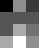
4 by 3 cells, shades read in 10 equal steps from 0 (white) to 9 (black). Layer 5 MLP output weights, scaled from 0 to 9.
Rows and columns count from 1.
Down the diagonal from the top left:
9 6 5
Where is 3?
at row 3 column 2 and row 4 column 1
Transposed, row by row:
9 6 6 3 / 4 6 3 0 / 7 6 5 4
